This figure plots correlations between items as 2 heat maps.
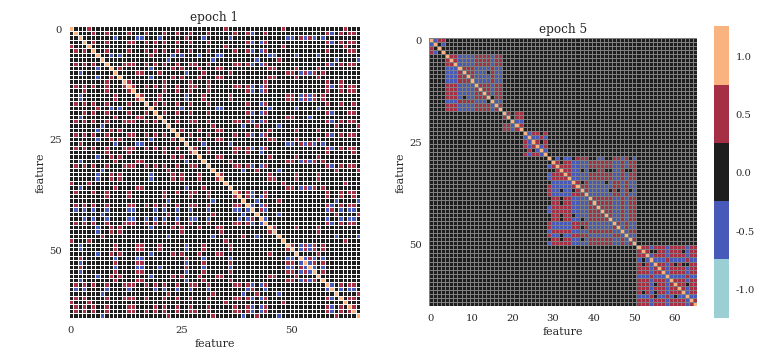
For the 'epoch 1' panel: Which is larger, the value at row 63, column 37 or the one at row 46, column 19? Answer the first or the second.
the first
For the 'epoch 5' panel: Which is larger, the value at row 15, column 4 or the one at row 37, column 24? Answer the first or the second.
the second
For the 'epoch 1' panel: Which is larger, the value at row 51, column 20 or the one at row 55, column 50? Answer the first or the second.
the second
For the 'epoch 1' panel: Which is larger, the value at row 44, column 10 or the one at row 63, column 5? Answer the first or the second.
the second
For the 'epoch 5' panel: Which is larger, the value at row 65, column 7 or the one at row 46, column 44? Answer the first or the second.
the first
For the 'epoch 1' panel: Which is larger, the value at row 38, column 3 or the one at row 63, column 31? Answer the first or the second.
the second
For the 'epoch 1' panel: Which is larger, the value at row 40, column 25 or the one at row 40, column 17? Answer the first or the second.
the second
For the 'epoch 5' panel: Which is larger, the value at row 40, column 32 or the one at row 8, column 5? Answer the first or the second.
the first
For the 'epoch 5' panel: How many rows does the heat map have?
66
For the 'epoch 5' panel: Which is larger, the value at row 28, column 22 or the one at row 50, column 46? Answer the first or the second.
the first
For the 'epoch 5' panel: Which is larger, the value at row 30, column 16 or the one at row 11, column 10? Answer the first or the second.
the first
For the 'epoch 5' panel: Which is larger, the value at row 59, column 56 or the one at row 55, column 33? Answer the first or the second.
the first
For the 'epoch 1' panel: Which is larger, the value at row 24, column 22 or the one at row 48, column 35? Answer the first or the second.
the second
